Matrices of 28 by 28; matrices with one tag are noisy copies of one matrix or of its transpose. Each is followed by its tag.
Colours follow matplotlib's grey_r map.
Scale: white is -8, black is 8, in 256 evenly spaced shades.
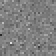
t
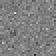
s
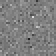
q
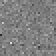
t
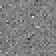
q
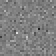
q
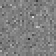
q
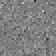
t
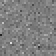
t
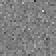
t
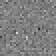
q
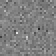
q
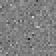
q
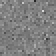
t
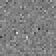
q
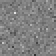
s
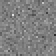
s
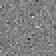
q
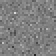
s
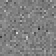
q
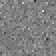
t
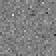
s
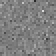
t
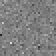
t
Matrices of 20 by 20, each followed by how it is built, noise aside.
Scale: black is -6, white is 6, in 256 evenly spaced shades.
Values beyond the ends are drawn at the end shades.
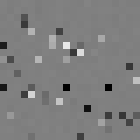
sparse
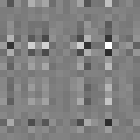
low rank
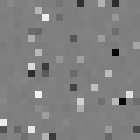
sparse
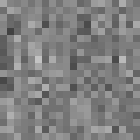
low rank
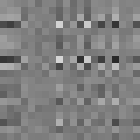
low rank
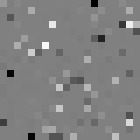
sparse
